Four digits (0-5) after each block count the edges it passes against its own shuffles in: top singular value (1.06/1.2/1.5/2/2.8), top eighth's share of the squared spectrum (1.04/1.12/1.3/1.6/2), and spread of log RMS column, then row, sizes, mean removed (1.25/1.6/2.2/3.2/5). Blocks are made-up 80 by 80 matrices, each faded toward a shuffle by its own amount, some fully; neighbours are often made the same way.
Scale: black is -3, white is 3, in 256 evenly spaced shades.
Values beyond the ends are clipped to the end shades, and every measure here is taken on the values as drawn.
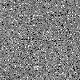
3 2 0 1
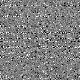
3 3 1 3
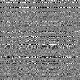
4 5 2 4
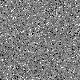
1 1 0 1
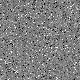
0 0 0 0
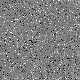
2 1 0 0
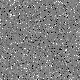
0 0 0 0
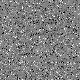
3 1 0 0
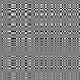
5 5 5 5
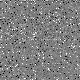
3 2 0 0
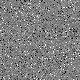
2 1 0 0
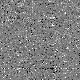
3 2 1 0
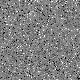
0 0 0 0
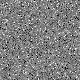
0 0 0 0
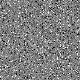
1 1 2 0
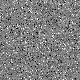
0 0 0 0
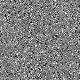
0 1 1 0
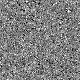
2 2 0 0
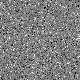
2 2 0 0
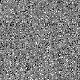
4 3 1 1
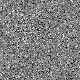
1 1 1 0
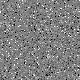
3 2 1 0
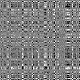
5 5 4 4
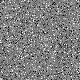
1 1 0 0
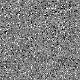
2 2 2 2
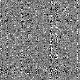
3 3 3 2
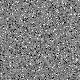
0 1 0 0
